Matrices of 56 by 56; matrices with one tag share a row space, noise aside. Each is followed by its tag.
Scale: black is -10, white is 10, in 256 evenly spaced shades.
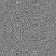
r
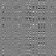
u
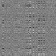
u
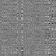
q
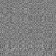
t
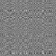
t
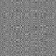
r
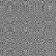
t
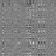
u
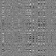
u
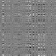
u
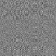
r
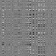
u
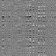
u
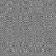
t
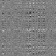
u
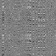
u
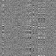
u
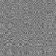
t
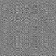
r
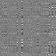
q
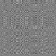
r
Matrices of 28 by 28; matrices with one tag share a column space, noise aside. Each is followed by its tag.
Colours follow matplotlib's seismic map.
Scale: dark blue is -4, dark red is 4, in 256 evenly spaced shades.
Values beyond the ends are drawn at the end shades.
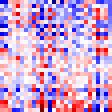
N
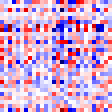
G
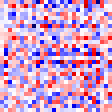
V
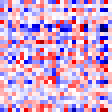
G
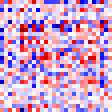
G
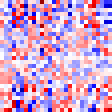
N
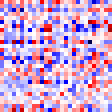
G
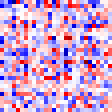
V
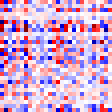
G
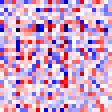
G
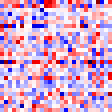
V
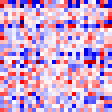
V
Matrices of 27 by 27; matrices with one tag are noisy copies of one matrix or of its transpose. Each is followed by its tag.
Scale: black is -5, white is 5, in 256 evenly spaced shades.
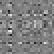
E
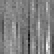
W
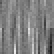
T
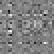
E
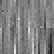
T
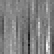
W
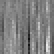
W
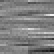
T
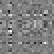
E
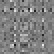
E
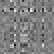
E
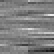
T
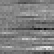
W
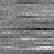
W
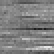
W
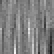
T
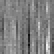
W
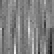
T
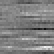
W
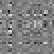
E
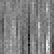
W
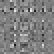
E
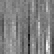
W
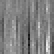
W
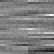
T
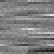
T
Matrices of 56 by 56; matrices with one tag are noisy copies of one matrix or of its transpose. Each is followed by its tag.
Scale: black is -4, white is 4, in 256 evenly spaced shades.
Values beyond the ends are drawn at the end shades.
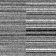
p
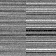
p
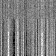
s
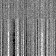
s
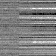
s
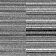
p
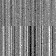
p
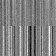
p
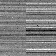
p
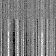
s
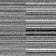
p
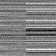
p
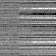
s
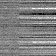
s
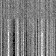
s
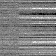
s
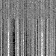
s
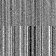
p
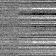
s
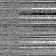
s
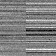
p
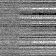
s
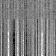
s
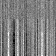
s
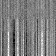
s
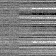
s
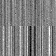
p
